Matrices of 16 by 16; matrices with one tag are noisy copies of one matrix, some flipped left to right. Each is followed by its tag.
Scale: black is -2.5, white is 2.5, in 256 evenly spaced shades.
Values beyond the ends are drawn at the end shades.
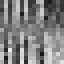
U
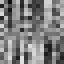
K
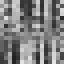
K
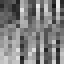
U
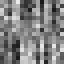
K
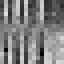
U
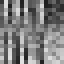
U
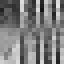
U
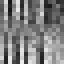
U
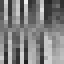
U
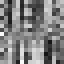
K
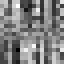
K
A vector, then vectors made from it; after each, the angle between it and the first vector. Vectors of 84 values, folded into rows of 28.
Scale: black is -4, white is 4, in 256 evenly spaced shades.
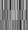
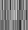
nearly parallel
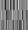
partly aligned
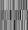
orthogonal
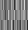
partly aligned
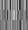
nearly parallel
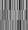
nearly parallel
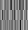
partly aligned
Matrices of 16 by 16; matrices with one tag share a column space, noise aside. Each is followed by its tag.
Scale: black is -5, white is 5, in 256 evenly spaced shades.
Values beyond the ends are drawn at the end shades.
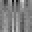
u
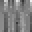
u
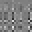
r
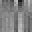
u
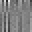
u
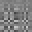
r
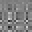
r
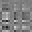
r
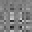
r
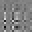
r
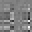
r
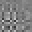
r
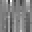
u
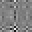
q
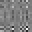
q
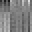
u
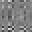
q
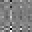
q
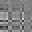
r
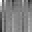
u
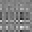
r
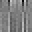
u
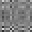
q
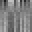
u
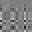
r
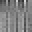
u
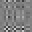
q
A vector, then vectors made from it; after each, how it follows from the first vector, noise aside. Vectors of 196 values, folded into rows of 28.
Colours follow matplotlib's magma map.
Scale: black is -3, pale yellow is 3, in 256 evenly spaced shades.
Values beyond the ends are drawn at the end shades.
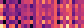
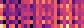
copied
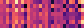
reversed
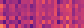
shrunk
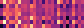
negated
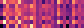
negated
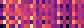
negated
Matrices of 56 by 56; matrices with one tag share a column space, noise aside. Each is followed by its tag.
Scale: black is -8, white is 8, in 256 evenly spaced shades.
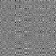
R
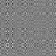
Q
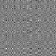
R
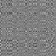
Q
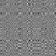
Q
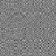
Q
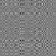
Q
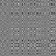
Q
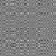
Q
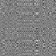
Q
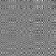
R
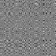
Q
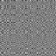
R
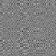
Q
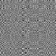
R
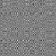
Q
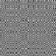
R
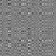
Q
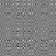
Q
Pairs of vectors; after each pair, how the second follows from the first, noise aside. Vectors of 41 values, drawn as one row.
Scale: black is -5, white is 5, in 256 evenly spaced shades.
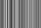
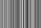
wrapped around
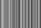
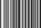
scaled up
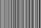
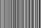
copied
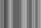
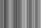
copied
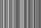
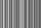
copied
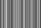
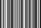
scaled up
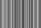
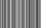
wrapped around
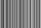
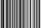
scaled up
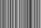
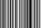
scaled up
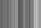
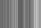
copied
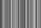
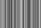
wrapped around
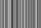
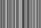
wrapped around
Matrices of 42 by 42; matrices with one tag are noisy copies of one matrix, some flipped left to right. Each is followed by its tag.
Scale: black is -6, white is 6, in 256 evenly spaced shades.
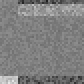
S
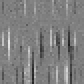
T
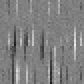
T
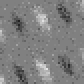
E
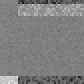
S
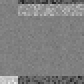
S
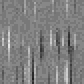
T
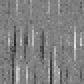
T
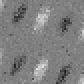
E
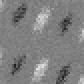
E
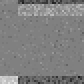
S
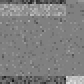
S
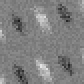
E
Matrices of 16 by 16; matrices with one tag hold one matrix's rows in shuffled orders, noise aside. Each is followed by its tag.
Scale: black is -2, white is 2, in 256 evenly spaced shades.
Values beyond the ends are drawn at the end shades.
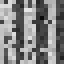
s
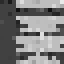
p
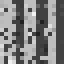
s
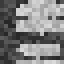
p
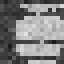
p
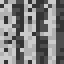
s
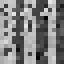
s
